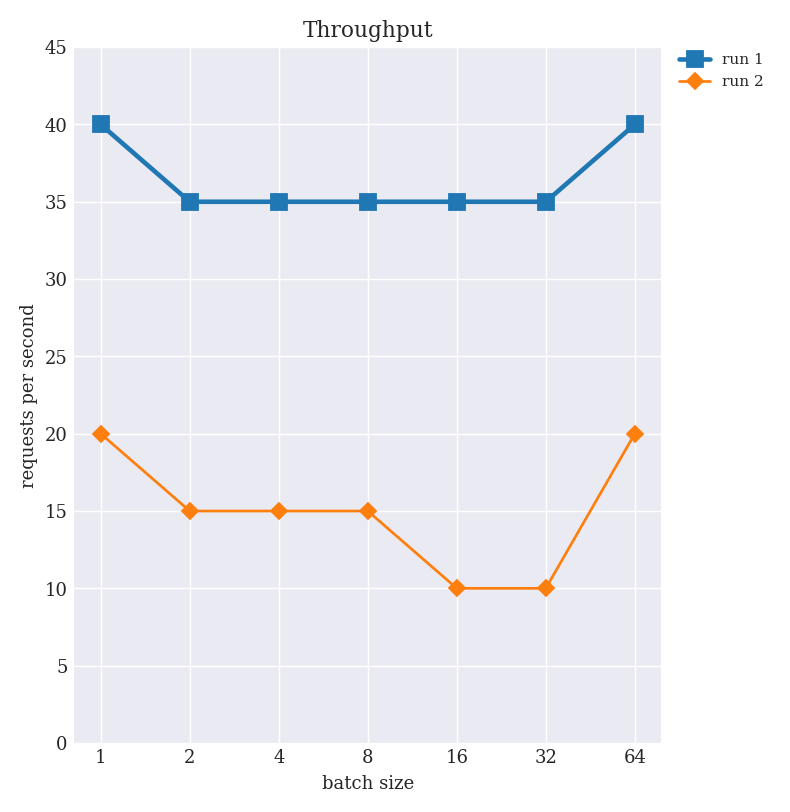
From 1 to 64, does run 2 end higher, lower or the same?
the same
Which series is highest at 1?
run 1
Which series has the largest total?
run 1
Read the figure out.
Title: Throughput
x-axis: batch size, ticks 1 2 4 8 16 32 64
y-axis: requests per second, ticks 0 5 10 15 20 25 30 35 40 45
Legend: run 1, run 2
Values:
run 1: 40 35 35 35 35 35 40
run 2: 20 15 15 15 10 10 20
